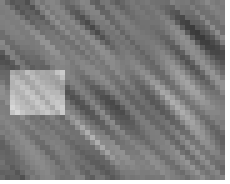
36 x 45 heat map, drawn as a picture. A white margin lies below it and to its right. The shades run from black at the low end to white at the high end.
An odd patch, higher than its surroundings, sits in the middle left. The grain runs diagonally down to the right. The ninth with the highest average is the middle left. The bottom left is the calmest part.
